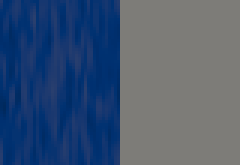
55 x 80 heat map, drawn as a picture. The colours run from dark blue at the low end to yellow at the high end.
It is made of 1 by 2 panels. Panel 1,1: very low, streaked downward, faint in contrast. Panel 1,2: middling, flat.
